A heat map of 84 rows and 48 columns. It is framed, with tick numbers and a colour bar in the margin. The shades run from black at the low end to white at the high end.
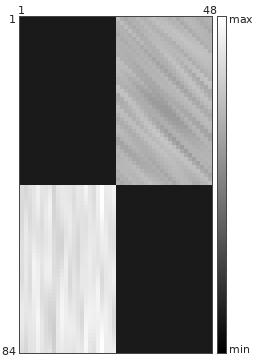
It is made of 2 by 2 panels. Panel 1,1: very low, flat. Panel 1,2: high, slanting down to the right, faint in contrast. Panel 2,1: very high, streaked downward, faint in contrast. Panel 2,2: very low, flat.
